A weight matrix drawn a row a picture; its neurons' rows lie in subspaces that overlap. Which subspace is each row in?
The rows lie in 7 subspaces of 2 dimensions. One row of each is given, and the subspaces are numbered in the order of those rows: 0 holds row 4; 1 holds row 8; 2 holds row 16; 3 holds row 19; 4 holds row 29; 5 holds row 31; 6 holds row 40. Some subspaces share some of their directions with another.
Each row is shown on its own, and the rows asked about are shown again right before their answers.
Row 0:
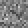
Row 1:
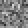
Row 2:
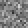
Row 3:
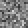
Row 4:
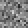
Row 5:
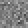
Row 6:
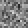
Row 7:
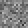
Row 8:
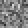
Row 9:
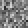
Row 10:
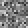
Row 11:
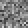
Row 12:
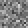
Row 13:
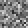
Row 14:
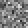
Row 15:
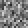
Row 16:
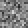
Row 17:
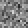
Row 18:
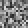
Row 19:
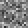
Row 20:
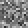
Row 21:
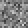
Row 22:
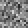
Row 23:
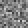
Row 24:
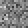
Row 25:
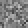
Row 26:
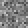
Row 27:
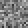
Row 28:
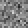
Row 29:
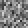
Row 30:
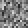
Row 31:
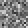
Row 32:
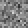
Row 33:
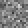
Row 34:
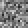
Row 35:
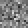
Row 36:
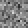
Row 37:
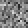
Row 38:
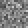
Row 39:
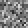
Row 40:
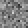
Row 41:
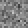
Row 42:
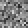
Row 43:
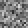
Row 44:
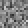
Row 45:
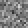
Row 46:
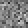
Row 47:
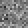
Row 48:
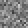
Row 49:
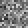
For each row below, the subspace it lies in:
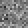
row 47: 6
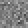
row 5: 3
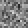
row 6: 1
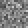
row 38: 6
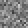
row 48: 5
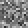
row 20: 3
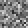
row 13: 5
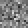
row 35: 0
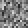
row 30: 4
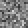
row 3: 2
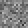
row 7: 0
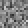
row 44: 4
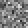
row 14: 6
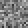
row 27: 1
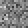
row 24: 6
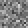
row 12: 5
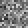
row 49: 6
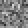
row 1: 1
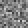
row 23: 2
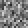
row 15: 4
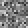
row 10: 5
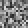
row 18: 4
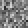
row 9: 4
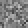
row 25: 4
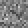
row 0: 6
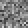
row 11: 1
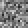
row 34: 5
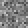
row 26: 5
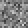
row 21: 0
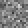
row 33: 6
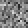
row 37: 3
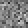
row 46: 3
